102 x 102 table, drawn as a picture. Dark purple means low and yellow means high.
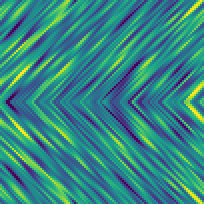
The top and bottom halves mirror each other. There is no overall slope. No single row or column stands out from its neighbours. The ninth with the lowest average is the centre.
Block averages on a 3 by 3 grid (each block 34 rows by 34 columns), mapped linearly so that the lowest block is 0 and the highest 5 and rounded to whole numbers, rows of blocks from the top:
5 4 4 / 5 0 3 / 5 4 4
